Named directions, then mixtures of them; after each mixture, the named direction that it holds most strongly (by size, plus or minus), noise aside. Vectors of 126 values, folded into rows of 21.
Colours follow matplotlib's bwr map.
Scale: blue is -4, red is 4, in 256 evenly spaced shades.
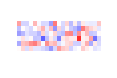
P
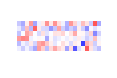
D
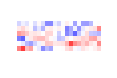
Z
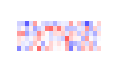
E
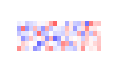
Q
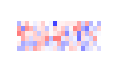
Q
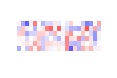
E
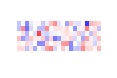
Q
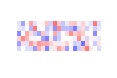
D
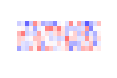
E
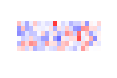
P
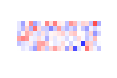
D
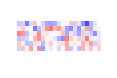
E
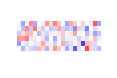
D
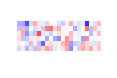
E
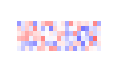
P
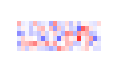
P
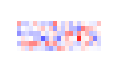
P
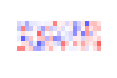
Q
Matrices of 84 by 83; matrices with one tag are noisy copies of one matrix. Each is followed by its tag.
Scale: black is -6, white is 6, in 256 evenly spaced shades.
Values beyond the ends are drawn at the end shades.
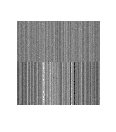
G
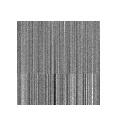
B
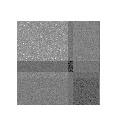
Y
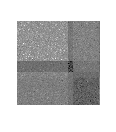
Y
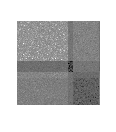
Y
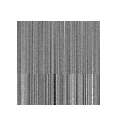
B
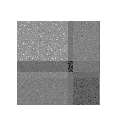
Y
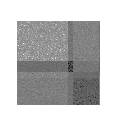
Y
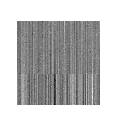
B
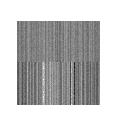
G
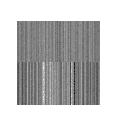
G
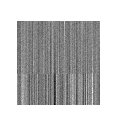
B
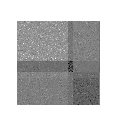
Y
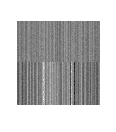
G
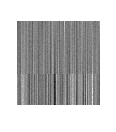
B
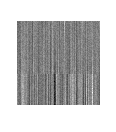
B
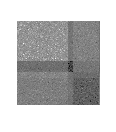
Y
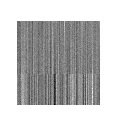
B
